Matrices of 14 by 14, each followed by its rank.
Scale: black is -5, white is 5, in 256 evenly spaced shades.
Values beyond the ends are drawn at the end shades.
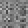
three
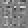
three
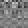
two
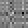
two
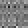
two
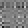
two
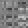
two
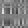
two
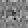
three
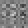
two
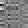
two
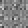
three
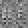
three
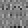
three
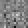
three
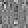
three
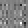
two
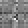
three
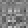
two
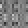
two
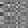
two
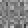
three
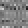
two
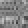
three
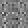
three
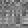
three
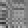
two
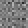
three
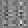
two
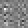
three
